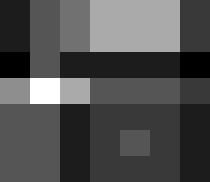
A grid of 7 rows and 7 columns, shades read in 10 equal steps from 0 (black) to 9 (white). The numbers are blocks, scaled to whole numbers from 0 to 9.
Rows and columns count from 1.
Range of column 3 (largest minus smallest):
5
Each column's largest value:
5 9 6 6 6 6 2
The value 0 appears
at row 3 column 1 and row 3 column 7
